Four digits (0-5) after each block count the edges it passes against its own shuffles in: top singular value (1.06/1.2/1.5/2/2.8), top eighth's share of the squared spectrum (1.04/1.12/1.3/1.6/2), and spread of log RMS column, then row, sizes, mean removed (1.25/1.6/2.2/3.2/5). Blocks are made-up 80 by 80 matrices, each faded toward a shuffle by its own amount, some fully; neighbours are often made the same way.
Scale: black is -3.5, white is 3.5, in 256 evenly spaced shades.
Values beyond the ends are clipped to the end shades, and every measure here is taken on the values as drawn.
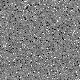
2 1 0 0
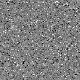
3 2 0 1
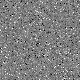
0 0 0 0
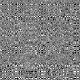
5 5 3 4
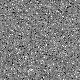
0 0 0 0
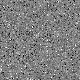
2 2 0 0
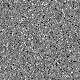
0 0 0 0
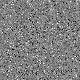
0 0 0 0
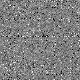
2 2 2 2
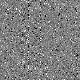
2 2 2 0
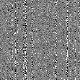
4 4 3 0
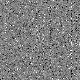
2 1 2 0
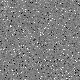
1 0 0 0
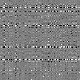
5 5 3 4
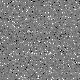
1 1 0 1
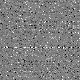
4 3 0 2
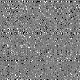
4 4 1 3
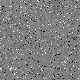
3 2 0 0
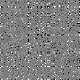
4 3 2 2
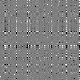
5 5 3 3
